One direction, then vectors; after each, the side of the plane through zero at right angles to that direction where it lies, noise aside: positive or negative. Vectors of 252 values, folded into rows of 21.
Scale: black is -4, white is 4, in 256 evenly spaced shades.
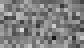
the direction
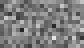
negative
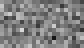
positive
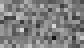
positive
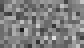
negative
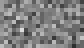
positive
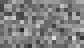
negative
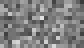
positive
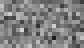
positive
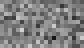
positive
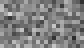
positive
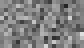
positive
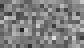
negative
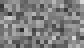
negative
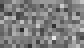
negative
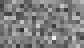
negative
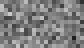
positive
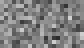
positive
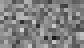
positive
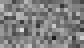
positive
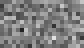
negative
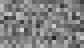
positive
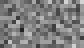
negative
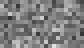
positive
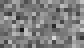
negative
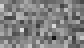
positive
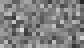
positive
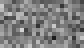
positive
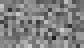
positive
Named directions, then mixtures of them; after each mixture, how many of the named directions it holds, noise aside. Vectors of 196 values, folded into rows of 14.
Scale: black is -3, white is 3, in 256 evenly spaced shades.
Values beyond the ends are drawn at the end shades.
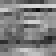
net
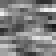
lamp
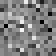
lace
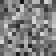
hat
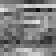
one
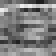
two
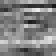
one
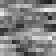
one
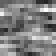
one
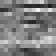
one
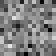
three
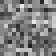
two
